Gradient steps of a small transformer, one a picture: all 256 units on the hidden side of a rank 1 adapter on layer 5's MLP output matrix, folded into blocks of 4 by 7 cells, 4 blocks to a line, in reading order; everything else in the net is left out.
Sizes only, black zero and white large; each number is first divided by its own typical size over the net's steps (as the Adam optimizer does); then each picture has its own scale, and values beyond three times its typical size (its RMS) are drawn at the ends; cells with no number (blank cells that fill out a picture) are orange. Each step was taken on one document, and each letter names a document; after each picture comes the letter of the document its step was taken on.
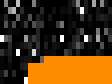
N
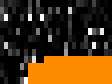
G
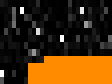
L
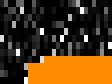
N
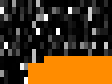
G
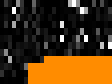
N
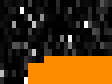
L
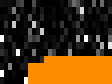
N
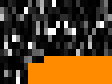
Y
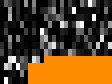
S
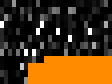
G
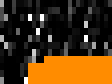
G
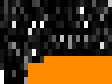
L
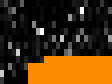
N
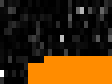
L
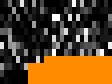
S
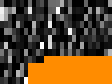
Y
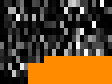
S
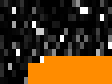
N
